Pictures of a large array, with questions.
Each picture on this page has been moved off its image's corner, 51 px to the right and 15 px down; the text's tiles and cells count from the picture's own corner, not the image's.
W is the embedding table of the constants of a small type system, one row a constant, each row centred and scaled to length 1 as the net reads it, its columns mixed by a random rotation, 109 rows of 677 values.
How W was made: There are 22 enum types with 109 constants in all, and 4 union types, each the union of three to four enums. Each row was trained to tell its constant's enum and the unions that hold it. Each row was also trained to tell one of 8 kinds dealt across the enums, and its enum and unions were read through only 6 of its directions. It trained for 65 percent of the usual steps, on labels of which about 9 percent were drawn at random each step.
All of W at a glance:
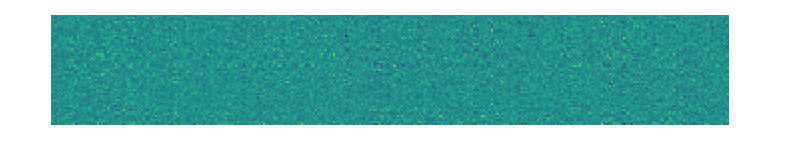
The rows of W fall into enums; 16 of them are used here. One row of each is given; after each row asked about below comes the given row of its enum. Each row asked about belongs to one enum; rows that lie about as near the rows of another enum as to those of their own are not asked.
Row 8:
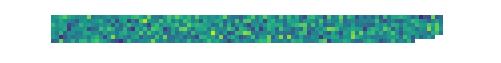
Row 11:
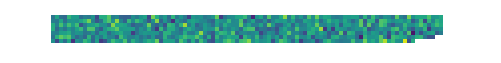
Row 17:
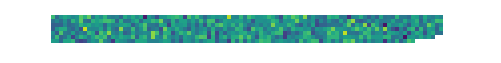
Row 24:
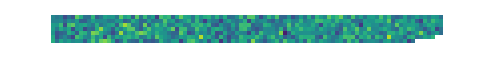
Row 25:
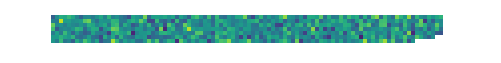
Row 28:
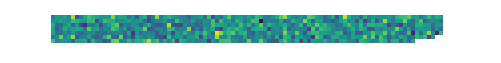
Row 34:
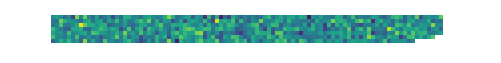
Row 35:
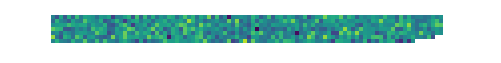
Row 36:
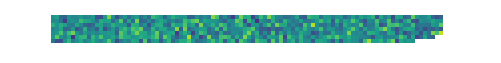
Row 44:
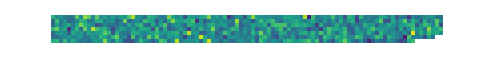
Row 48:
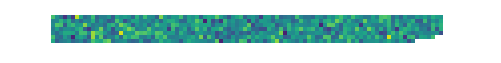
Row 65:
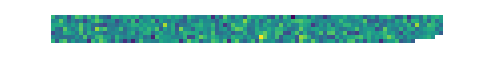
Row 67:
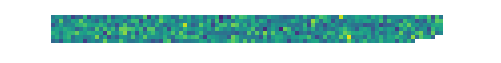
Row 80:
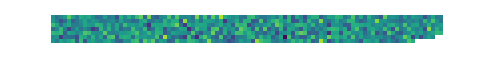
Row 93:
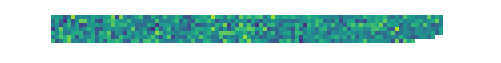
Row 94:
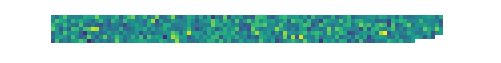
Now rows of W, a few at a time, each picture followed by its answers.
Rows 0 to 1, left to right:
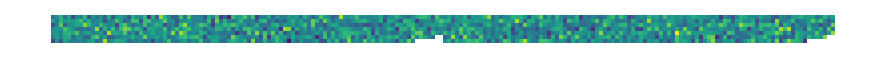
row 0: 67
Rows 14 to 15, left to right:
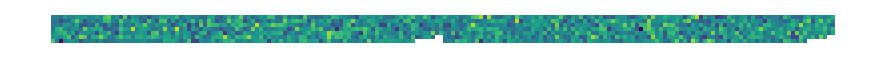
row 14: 36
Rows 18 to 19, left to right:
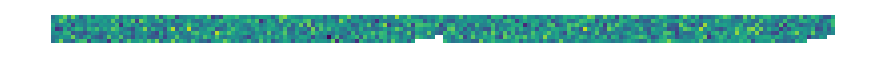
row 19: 48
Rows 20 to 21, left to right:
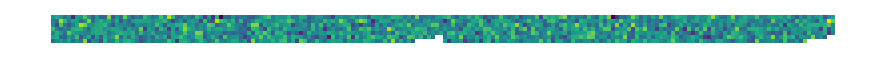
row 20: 34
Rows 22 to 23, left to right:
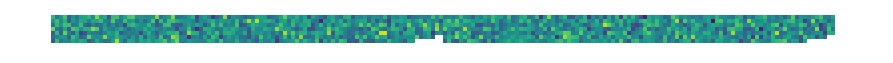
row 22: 94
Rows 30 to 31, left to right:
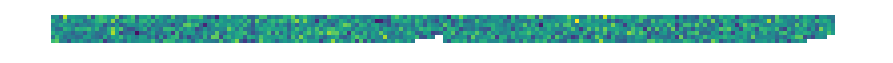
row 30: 94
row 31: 80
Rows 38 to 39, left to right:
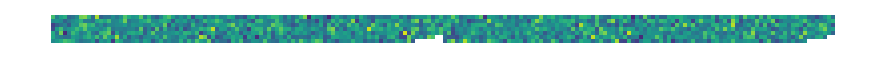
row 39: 8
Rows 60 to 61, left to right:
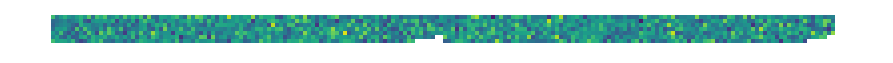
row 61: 24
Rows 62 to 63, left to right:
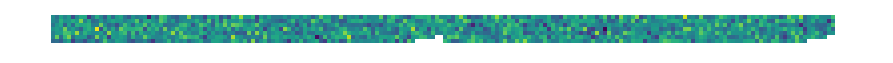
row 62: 67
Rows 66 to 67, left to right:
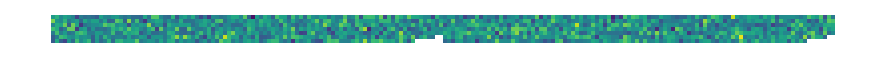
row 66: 11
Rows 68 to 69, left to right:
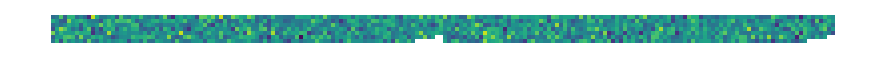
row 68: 93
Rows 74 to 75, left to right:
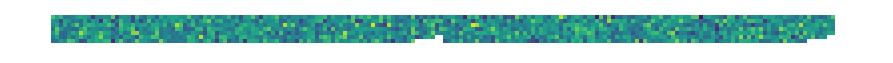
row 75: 34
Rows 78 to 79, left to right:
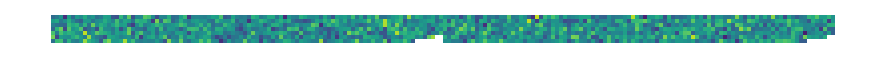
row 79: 11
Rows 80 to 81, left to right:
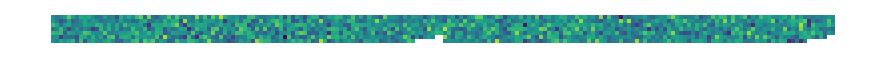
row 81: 35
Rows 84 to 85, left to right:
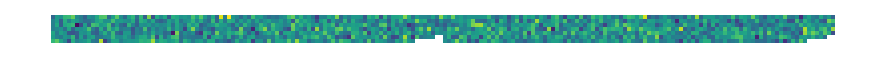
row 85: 44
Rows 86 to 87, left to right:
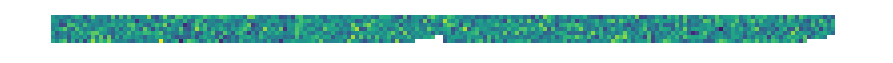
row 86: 80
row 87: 11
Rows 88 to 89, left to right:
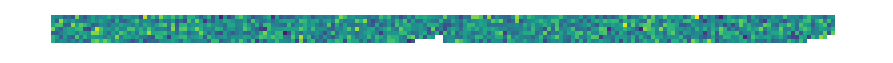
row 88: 34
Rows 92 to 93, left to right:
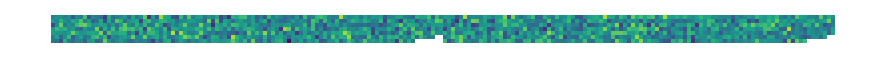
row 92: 67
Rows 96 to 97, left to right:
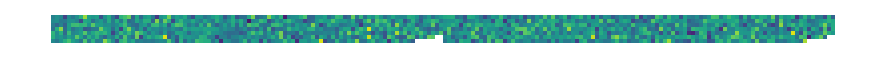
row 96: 24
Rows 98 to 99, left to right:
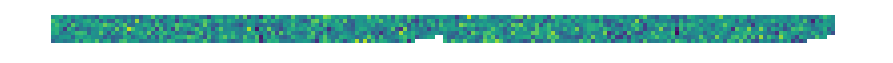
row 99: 24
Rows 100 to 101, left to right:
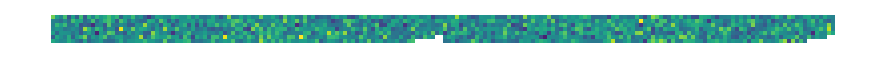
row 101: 94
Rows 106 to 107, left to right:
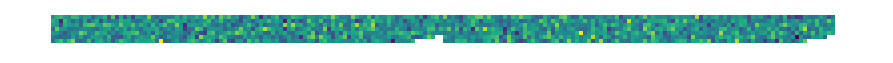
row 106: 80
